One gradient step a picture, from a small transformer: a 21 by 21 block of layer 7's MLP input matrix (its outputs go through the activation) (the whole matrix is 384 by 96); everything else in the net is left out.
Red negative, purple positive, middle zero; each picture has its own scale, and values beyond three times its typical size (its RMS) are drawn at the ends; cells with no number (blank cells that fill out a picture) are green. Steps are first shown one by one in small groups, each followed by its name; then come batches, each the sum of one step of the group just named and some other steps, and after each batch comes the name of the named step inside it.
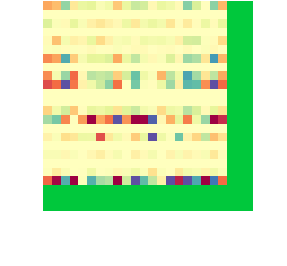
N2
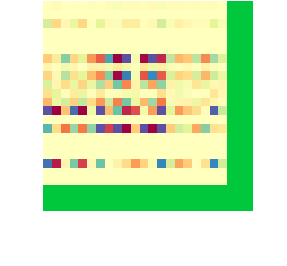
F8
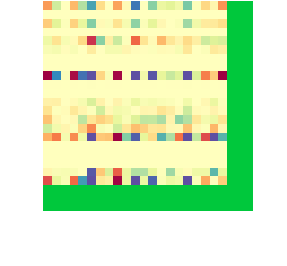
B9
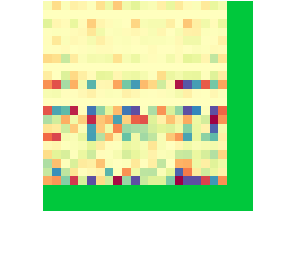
N2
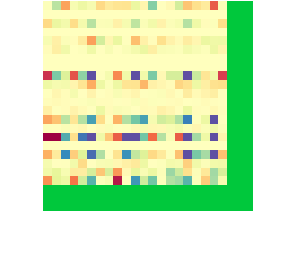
B9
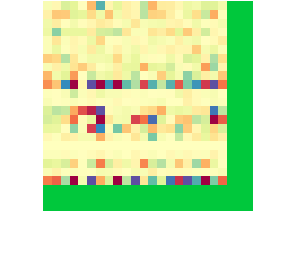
N2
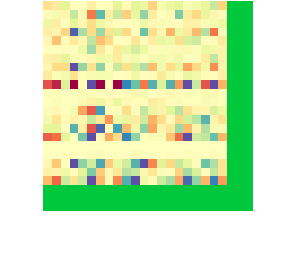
N2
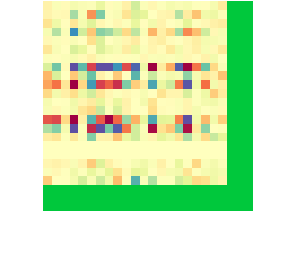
B9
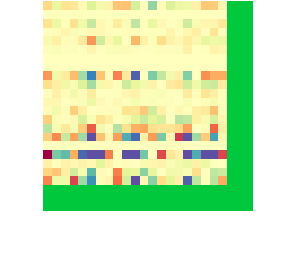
B9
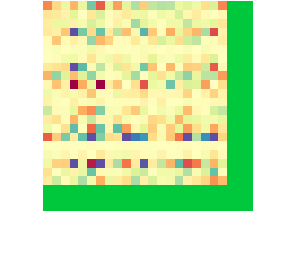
F8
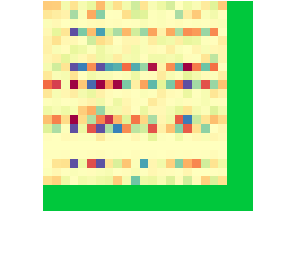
N2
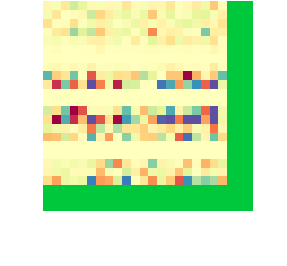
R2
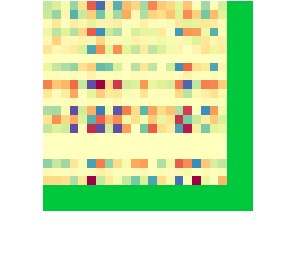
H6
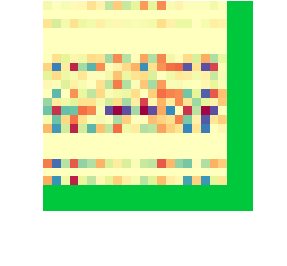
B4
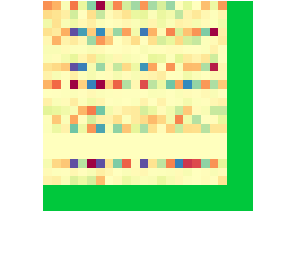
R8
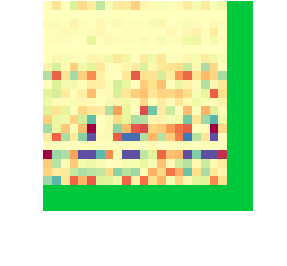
B4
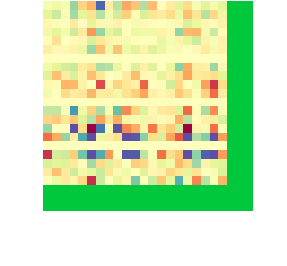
H6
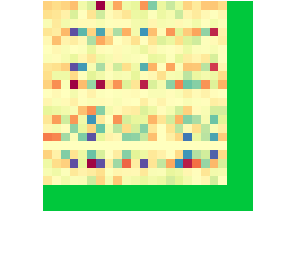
R8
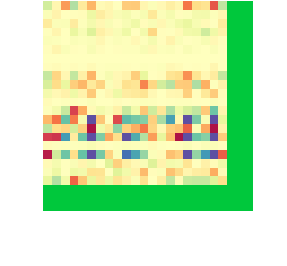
R2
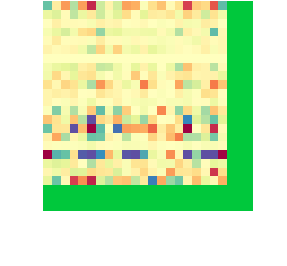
H6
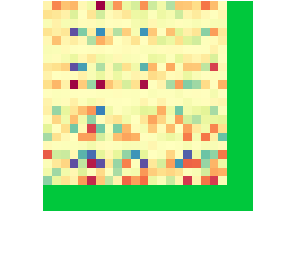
R8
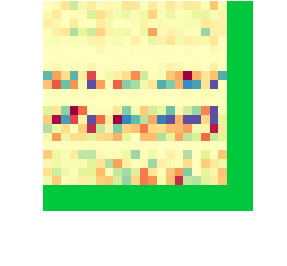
R2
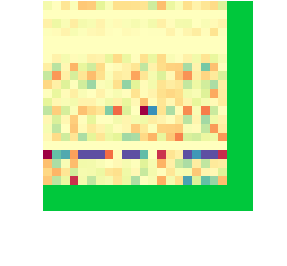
B4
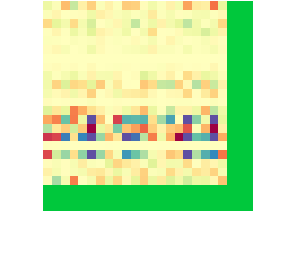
R2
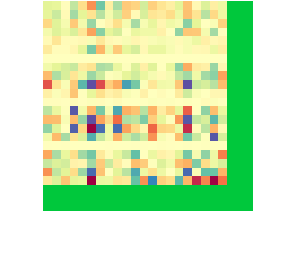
H6
